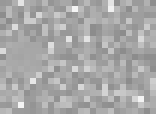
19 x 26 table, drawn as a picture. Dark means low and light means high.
Seam: none. Odd patch: calmer, in the middle left. Calmest part: middle left. Stripes: none. Grain: fine. Histogram: skewed, a long tail of high values. Slope: none. Mirror symmetry: none.
